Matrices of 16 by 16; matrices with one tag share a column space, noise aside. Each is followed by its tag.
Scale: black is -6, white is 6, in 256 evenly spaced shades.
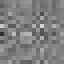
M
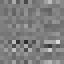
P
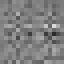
M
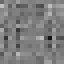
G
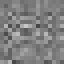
M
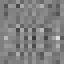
G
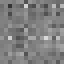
G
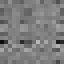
P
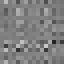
P
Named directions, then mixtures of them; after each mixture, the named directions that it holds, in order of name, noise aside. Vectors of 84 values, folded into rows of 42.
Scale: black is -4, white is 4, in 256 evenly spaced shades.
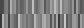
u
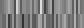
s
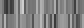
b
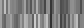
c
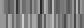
s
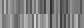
c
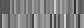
b, u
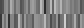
s, u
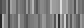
c, u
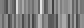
b, s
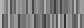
u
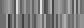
s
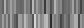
c, u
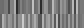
s, u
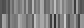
b, u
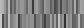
u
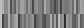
u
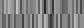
c, s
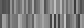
b, u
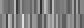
s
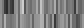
b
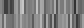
b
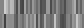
b, c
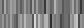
c, u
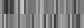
b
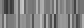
b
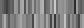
b, u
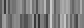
c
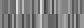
b, s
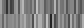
b, c
